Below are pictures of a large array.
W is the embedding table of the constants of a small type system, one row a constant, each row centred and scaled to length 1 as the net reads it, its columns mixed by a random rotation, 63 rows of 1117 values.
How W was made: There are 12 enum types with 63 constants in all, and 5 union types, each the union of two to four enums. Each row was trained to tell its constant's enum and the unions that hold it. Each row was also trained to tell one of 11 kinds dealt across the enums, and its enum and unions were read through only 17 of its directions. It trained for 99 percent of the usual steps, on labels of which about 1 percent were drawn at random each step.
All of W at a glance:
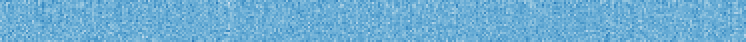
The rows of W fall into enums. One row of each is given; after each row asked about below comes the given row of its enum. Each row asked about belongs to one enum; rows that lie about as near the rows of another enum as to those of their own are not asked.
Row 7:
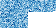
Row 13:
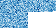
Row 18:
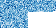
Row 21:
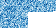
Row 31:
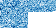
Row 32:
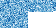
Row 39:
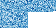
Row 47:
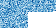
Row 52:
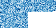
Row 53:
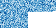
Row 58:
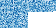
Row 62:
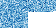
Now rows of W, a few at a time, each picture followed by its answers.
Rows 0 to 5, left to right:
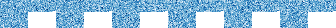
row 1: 21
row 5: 7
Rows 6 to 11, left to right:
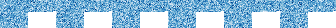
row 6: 21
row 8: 39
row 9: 39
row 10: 18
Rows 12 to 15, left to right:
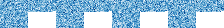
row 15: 13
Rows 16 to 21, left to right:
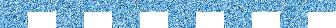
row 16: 21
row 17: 39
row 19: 13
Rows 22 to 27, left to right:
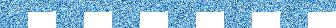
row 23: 53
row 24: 13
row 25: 32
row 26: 21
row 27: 7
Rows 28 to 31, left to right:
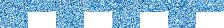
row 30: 39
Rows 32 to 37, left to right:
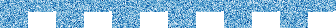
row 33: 32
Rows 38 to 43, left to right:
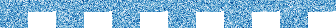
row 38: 7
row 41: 32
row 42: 18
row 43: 53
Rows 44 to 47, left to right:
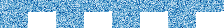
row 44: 21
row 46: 39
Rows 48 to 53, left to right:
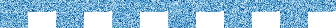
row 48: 21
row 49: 7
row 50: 7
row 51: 31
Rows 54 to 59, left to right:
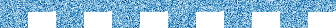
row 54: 53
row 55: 31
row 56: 13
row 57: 53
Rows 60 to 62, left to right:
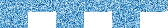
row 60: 13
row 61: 7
